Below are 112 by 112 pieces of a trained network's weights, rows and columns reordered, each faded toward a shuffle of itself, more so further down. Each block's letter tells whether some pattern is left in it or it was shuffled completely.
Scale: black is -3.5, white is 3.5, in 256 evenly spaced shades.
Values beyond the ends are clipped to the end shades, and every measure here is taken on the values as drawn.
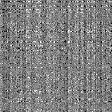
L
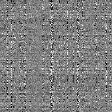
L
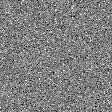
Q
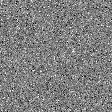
Q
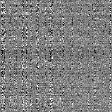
L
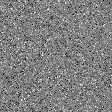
Q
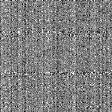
L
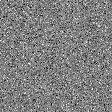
Q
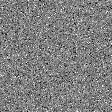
Q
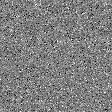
Q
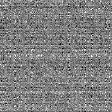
L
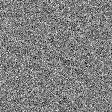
Q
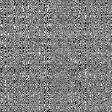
L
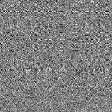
L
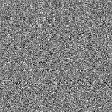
L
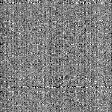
L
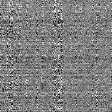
L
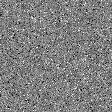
Q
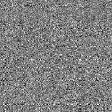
L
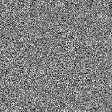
L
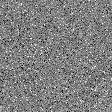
Q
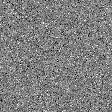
Q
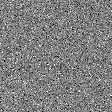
Q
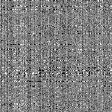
L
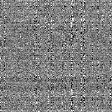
L
